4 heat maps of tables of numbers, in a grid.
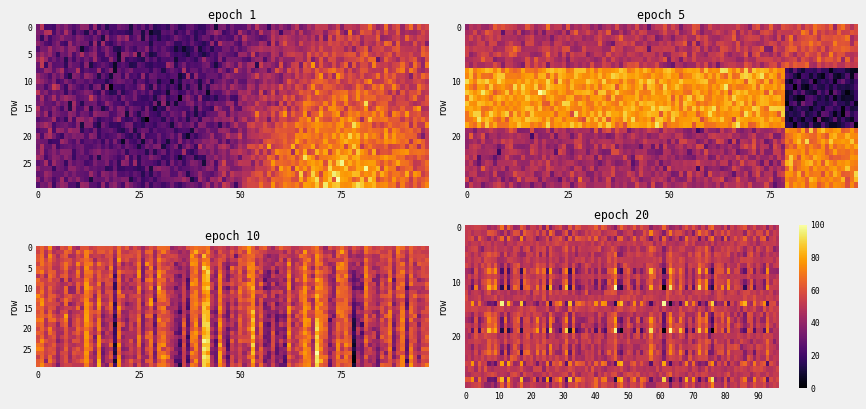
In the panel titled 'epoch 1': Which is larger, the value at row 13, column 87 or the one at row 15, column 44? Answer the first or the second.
the first
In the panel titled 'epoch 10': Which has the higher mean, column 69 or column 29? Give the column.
69
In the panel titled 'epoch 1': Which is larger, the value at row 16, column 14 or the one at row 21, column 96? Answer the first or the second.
the second
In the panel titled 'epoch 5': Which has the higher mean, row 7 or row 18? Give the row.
18
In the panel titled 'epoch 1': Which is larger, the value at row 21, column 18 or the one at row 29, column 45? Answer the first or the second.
the second
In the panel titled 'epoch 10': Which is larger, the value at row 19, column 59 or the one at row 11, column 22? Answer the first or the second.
the second
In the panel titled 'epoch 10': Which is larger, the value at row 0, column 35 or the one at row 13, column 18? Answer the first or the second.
the second
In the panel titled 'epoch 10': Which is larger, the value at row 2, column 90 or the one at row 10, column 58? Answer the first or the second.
the first
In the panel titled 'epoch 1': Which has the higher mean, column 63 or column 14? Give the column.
63
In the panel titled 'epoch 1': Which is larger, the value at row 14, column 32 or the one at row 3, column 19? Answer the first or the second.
the second
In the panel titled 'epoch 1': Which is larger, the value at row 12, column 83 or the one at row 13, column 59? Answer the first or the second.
the first
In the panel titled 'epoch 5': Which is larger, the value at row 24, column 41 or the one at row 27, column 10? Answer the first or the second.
the second
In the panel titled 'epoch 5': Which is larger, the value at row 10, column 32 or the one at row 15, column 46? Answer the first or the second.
the second
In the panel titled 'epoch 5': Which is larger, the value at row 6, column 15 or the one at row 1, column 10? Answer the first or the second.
the first
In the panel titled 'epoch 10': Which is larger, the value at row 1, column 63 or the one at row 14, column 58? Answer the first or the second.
the second
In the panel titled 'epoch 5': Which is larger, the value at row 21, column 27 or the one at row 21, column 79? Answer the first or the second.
the second
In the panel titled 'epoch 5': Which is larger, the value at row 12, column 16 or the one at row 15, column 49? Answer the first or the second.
the second
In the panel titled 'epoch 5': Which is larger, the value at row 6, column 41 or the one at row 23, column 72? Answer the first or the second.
the first
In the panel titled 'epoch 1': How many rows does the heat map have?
30
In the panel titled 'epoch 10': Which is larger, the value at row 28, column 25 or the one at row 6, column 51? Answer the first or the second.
the first
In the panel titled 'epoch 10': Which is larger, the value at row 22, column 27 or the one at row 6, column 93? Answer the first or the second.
the first
